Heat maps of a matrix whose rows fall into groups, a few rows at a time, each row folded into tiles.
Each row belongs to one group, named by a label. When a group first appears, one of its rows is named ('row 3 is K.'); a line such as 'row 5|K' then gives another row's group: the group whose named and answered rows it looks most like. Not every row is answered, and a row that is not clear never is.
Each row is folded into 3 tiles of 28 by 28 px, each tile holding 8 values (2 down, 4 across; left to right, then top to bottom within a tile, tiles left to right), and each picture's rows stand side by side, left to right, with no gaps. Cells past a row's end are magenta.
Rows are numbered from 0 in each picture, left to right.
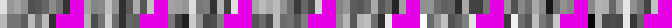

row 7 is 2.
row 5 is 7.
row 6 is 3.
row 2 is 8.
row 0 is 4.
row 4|3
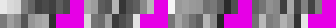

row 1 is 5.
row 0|4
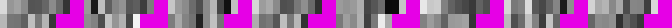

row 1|3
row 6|8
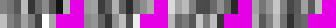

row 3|8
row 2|4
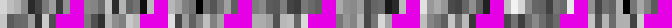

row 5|4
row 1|8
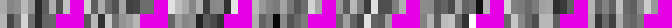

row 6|2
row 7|5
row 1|3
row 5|3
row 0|8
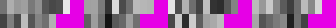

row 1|5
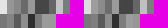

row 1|5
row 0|5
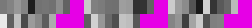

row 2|3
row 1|2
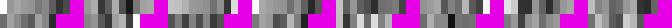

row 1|5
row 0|2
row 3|2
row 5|2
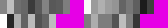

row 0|7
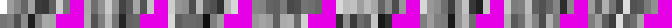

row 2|5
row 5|2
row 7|3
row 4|2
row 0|5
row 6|8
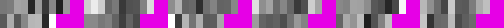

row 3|5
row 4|8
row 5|5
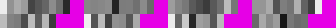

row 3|2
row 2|7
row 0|4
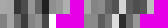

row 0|5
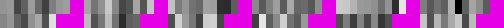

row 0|5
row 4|2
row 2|2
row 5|7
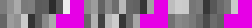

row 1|3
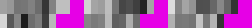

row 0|5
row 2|4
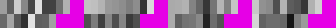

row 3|5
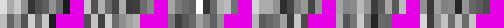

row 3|4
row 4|8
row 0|4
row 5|7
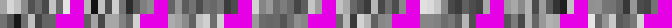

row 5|4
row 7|7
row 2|7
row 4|3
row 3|5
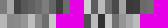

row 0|7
